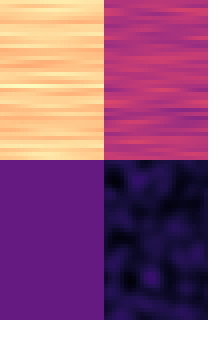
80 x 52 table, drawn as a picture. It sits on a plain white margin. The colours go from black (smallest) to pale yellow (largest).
It is made of 2 by 2 panels. Panel 1,1: very high, streaked across, faint in contrast. Panel 1,2: middling, streaked across, faint in contrast. Panel 2,1: low, flat. Panel 2,2: very low, blotchy, faint in contrast.
